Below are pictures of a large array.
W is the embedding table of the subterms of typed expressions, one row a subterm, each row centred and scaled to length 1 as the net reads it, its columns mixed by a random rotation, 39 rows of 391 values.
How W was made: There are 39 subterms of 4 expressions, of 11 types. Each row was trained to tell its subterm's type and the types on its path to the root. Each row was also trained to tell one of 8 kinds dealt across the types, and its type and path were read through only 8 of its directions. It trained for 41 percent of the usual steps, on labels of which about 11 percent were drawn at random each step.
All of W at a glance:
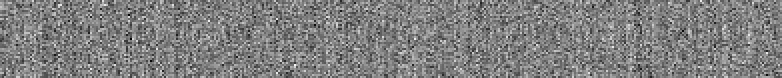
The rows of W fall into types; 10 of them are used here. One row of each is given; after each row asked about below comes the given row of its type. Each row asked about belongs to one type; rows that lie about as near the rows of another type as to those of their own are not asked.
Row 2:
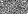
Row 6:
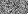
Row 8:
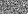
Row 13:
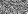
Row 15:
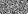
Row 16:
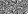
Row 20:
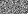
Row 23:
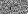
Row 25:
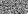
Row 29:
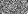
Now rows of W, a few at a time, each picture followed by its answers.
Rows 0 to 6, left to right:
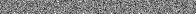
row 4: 23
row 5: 8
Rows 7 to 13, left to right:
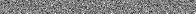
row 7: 23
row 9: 16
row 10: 2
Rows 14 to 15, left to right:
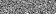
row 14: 29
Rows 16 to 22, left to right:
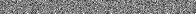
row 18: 13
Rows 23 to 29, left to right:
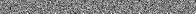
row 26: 13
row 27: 29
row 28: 15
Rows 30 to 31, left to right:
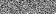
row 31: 8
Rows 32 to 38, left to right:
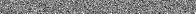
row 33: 6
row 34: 16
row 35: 2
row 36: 16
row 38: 13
